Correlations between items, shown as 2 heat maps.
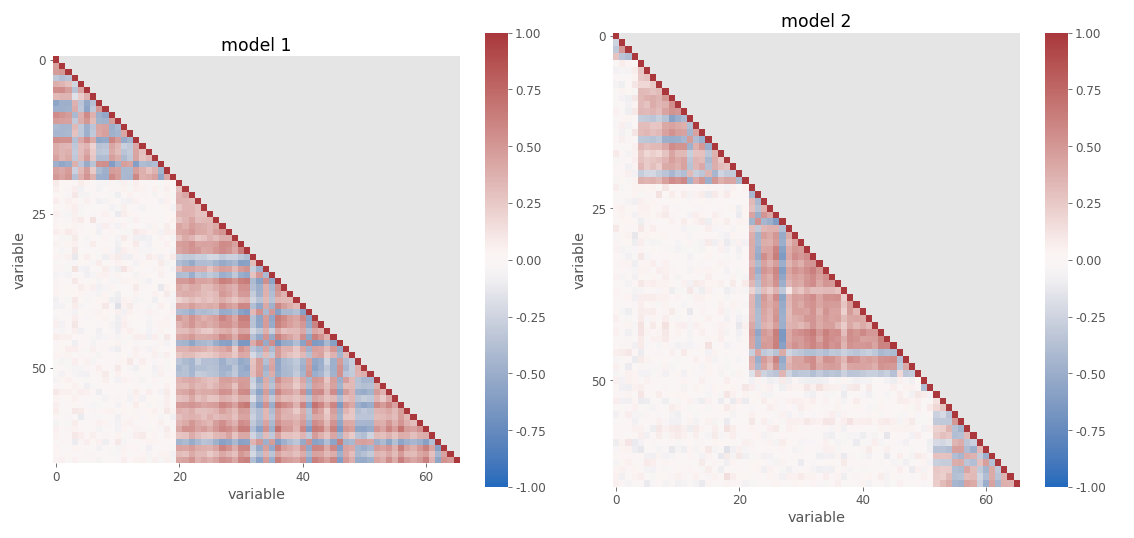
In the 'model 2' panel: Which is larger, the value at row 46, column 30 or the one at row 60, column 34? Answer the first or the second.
the second
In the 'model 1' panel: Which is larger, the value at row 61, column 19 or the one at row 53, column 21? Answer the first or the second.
the second
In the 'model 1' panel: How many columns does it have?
66
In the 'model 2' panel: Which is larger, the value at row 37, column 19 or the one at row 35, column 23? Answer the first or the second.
the first
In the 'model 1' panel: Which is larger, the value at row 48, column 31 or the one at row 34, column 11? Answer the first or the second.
the first
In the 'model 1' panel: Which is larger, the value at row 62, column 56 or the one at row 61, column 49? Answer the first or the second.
the second
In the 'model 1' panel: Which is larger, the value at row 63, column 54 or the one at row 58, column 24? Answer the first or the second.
the first
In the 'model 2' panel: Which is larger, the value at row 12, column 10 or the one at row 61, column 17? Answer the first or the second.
the second
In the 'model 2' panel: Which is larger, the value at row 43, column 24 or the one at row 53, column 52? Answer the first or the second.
the first
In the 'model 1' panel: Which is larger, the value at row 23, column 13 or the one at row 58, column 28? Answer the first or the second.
the second
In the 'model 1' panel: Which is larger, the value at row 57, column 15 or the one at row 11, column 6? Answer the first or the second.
the first
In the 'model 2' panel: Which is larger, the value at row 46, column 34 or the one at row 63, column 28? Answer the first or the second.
the second
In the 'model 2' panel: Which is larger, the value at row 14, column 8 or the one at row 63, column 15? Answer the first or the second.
the first
